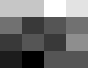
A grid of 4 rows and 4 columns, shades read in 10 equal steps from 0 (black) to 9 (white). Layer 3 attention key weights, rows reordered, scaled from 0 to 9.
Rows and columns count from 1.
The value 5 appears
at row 3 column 4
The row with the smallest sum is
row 4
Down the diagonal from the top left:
7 2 2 3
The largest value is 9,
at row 1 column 3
